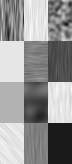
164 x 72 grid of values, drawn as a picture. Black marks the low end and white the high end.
The table splits into 4 rows of 3 panels. Panel 1,1: middling, streaked downward, strong in contrast. Panel 1,2: very high, streaked downward, faint in contrast. Panel 1,3: middling, blotchy, strong in contrast. Panel 2,1: very high, flat. Panel 2,2: middling, streaked across, faint in contrast. Panel 2,3: low, streaked downward, faint in contrast. Panel 3,1: high, flat. Panel 3,2: low, smooth. Panel 3,3: very high, streaked downward, faint in contrast. Panel 4,1: very high, slanting down to the right, faint in contrast. Panel 4,2: middling, streaked downward, faint in contrast. Panel 4,3: very low, flat.
